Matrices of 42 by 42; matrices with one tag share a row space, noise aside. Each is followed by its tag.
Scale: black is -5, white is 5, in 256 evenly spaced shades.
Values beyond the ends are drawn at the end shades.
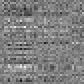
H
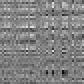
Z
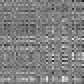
Z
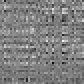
Z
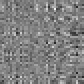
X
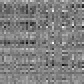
Z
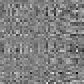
X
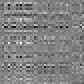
H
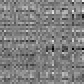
Z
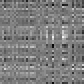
Z
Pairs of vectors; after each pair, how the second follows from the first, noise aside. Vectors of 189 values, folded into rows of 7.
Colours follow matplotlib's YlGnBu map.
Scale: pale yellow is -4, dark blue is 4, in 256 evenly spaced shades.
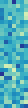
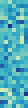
wrapped around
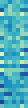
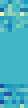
partly zeroed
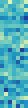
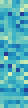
wrapped around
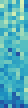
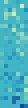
partly zeroed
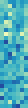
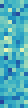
wrapped around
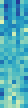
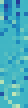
partly zeroed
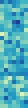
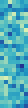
wrapped around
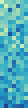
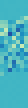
partly zeroed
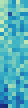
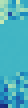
partly zeroed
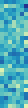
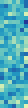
wrapped around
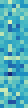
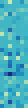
partly zeroed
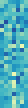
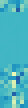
partly zeroed
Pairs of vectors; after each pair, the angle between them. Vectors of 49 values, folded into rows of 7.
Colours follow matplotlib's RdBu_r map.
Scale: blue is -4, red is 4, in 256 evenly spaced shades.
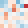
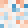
nearly opposite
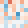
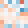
orthogonal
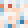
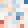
orthogonal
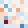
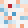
partly opposed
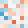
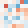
orthogonal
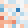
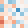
nearly parallel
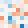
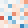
nearly parallel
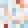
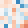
nearly opposite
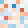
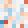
orthogonal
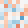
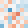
orthogonal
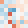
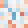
partly aligned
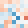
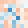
nearly parallel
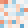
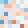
nearly opposite
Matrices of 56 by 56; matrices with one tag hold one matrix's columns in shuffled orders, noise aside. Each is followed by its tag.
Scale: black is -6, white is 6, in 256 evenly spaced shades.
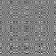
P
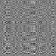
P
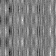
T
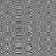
P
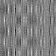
T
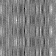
T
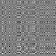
P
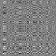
P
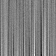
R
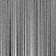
R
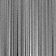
R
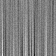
R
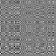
P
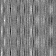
T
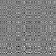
P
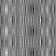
T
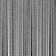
R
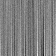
R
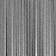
R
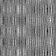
T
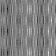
T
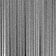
R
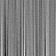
R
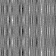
T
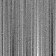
R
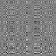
P
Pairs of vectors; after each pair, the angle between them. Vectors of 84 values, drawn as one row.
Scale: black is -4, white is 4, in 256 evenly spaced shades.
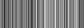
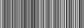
partly aligned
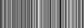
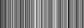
partly aligned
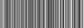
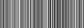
orthogonal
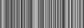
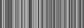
partly aligned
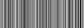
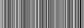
nearly parallel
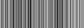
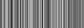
partly opposed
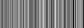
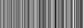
nearly opposite
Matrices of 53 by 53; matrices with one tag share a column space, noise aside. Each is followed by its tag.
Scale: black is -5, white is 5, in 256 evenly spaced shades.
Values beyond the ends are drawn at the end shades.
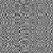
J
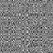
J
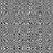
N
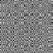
J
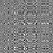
N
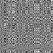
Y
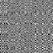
N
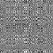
Y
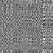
Y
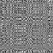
Y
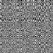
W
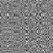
J
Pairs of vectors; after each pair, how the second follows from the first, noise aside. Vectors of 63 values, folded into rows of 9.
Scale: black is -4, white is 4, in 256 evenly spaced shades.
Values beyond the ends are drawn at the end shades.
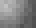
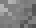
partly zeroed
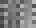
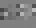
partly zeroed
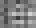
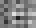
copied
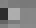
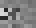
sign-scrambled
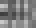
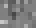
partly zeroed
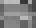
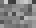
sign-scrambled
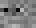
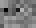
copied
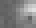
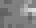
partly zeroed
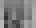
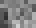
sign-scrambled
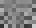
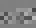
partly zeroed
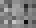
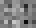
copied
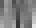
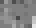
partly zeroed
